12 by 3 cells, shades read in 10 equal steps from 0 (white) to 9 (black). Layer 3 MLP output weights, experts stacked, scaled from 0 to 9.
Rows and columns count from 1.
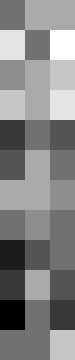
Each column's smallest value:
1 3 0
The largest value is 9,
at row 11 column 1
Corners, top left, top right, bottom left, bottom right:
5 3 5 2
